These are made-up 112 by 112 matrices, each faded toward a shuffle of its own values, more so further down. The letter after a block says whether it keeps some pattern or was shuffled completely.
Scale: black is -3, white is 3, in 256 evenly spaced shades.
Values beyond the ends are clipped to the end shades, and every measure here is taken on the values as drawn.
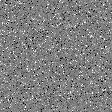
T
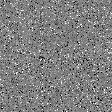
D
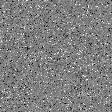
T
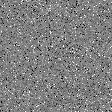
T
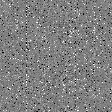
D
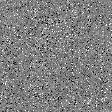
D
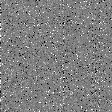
D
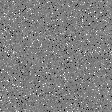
T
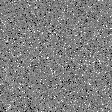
T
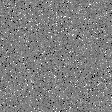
T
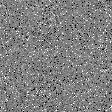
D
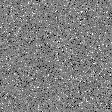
T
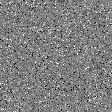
T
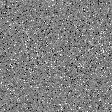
T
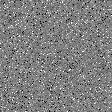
T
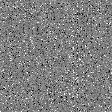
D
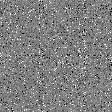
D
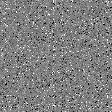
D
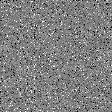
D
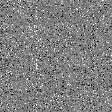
D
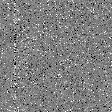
D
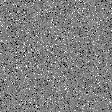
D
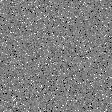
T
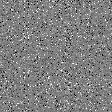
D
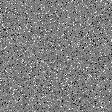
T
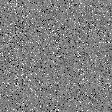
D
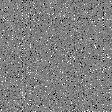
D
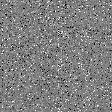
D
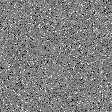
T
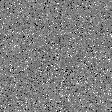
T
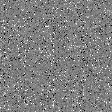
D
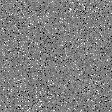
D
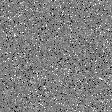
T
